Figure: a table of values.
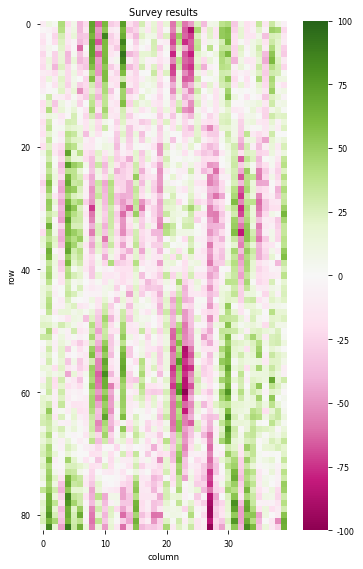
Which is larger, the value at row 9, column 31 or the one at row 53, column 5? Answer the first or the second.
the second
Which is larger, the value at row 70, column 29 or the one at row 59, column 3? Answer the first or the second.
the second
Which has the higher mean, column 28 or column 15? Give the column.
15
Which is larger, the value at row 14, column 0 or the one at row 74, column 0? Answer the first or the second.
the second
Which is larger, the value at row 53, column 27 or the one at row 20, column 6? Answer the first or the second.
the second
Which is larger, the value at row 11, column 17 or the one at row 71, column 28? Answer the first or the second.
the first
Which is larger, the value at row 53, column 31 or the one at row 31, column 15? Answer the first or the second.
the second
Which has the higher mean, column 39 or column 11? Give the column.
39
